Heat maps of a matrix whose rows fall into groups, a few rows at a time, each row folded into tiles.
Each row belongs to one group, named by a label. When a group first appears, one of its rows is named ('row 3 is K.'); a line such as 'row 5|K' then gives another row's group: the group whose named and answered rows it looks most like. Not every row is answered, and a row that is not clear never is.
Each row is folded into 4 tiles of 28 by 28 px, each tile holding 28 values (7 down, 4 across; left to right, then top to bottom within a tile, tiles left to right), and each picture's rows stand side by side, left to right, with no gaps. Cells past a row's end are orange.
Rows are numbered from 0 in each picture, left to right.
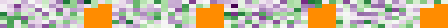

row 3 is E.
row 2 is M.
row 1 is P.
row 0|M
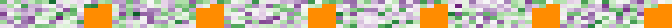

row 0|P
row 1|M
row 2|E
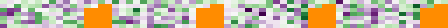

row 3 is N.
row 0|P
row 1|E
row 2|N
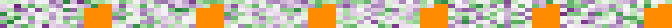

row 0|N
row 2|N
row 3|E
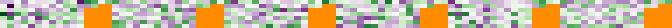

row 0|M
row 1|E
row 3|P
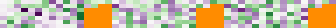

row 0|N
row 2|P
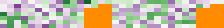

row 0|M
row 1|P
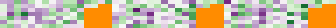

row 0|M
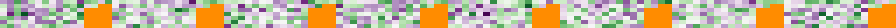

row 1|N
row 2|N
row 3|P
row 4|M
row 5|E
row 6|N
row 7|P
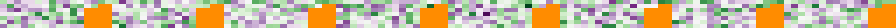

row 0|P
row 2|E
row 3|P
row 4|M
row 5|E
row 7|N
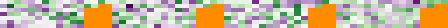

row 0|P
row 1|N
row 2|P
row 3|N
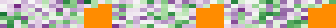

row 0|M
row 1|P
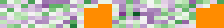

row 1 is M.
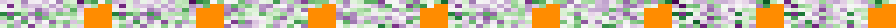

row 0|M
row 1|M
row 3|E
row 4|M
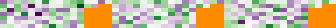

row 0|M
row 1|P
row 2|E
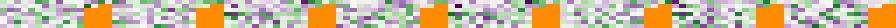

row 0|P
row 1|E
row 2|M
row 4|M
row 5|E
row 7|P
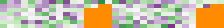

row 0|E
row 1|E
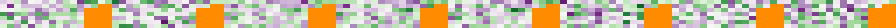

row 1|E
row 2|N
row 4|N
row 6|P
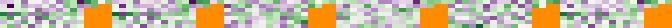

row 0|M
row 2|P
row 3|N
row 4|E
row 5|M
